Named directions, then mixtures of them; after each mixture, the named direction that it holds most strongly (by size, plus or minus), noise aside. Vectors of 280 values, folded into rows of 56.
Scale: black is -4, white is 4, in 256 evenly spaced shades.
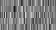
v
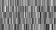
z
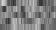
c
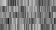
c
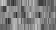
c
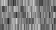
c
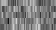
c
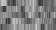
c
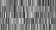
v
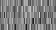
v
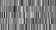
v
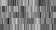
c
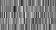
v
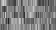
c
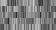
c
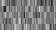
z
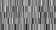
z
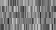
z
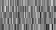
z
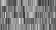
c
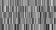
z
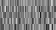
z
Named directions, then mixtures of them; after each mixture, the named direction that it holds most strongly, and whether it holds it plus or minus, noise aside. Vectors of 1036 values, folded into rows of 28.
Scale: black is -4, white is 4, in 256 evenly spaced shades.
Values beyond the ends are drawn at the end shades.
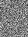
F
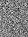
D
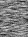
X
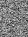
D, plus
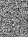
D, plus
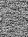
X, plus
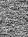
X, plus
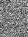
F, minus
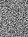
F, minus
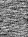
X, plus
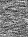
X, minus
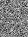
D, minus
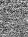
X, minus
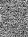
F, minus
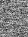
X, minus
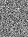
D, minus
